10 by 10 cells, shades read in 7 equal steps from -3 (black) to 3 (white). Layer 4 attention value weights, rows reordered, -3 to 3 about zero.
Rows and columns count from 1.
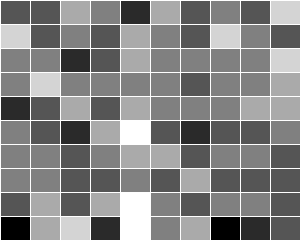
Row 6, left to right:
0 -1 -2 1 3 -1 -2 -1 -1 0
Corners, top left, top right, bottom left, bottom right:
-1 2 -3 -1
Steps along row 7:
same down up up same down up same down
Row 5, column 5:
1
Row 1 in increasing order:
-2 -1 -1 -1 -1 0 0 1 1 2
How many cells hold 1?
17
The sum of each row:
-2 1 0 2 0 -4 -1 -5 1 -4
